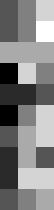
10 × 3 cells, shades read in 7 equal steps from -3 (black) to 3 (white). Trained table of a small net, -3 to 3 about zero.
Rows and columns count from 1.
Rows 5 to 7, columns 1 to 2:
-2 -2 / -3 0 / -1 1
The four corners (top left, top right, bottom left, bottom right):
-1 2 -1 1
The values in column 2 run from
-2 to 2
